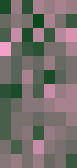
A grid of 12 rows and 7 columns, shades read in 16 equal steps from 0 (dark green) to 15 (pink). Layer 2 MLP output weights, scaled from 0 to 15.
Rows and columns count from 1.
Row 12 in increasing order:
3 6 7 7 8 9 9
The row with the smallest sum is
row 6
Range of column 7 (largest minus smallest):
10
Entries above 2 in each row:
5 6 6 6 7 6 5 7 7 7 7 7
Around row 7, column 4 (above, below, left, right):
5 8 8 12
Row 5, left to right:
7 5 7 6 9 6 7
